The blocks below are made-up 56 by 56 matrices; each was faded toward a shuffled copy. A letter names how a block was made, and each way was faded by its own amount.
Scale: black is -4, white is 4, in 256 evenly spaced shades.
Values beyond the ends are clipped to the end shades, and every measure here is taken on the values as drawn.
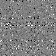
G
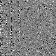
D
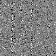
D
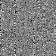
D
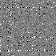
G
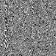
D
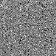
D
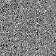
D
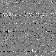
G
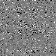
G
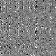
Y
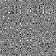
Y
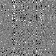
Y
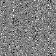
D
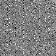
D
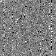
D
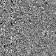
D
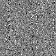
D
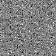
D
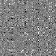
Y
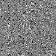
D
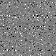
G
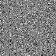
D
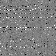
G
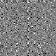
Y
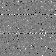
G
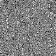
D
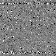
G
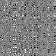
Y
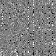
Y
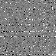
G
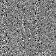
D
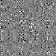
Y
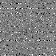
G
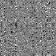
Y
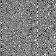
D
